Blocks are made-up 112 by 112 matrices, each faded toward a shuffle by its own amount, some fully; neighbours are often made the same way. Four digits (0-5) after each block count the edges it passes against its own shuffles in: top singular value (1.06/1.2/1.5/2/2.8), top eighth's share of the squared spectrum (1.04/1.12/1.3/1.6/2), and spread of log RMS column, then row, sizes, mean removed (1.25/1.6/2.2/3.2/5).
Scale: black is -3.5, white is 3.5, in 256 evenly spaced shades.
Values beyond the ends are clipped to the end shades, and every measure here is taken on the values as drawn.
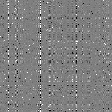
5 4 3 2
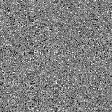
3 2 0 1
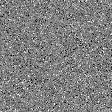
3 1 0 0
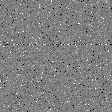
2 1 0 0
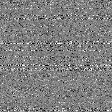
2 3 0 4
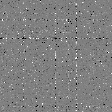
3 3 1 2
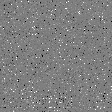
1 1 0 1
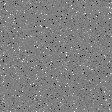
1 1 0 0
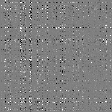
3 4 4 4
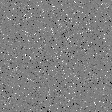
0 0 0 0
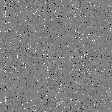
2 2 1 1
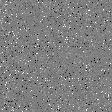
1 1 1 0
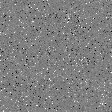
0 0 0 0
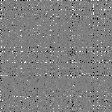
3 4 3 3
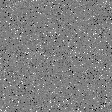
0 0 0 0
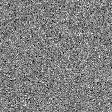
1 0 0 0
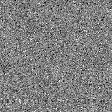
3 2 0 0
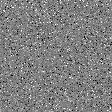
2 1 0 0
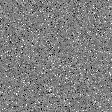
1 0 0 0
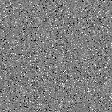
3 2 1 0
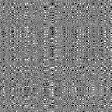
5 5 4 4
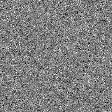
0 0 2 0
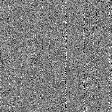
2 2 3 0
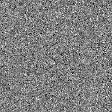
1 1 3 0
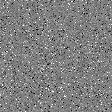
3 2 0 1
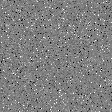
2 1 0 0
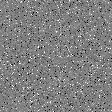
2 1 0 0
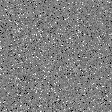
2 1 0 0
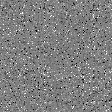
3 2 1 0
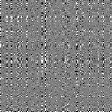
5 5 4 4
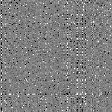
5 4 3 2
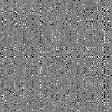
5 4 3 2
